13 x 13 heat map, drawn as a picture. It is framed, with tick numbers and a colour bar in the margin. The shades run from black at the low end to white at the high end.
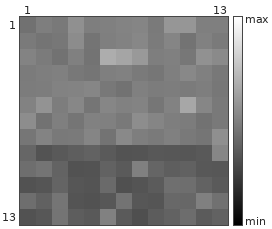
The top left is the smoothest part. The values follow a bell shape. A horizontal seam about 60% of the way down splits the table, and the top part is higher.
